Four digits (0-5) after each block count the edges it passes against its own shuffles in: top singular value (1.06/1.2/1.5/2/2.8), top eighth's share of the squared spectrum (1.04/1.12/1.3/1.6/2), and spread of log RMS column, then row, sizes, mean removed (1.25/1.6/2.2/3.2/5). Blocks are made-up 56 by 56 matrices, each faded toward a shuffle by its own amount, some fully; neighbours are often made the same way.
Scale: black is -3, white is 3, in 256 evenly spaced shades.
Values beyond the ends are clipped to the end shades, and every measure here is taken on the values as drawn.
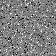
0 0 0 0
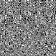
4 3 1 2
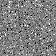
2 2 0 0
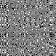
4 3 2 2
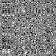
4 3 2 2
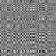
5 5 4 4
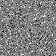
3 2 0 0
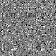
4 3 1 1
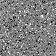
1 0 0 0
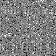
3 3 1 1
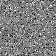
1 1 0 0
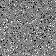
2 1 0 0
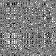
4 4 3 2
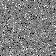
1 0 0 0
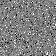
1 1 0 0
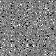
3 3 1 1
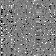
4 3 2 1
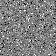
0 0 0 0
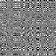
5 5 3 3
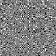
4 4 2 2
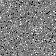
2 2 0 1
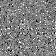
3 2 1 1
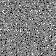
2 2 0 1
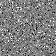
1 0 0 0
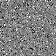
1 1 0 0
